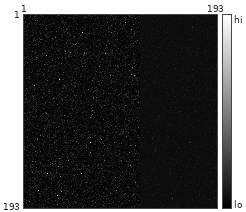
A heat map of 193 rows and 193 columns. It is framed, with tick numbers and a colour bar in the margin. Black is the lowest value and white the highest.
Grain: fine. Seam: vertical, 60% of the way across, the right part calmer. Histogram: skewed, a long tail of high values. Odd rows or columns: none. Stripes: none.
